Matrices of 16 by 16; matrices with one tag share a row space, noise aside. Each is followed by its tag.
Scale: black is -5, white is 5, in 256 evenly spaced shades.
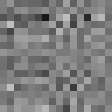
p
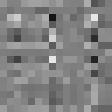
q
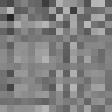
p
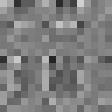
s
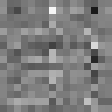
q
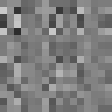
s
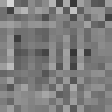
p
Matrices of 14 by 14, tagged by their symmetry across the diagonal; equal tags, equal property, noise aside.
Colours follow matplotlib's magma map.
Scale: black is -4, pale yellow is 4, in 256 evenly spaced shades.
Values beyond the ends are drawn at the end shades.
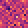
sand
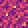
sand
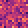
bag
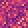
sand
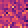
bag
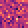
bag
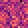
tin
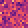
sand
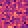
tin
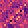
sand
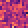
bag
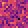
sand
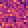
tin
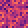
sand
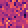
tin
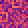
sand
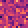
bag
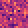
bag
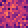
sand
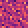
bag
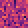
tin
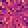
bag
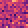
tin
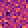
tin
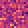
tin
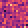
bag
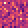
tin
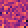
tin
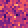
bag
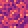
sand
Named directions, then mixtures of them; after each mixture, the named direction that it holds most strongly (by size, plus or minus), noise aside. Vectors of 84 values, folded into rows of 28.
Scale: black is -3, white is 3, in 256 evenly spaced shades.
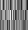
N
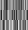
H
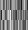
N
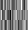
N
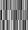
H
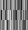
N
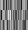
N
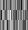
N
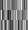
H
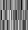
N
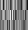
N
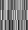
H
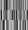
H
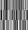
H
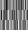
H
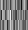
N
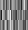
N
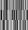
H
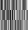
N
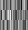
N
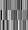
H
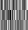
N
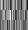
N
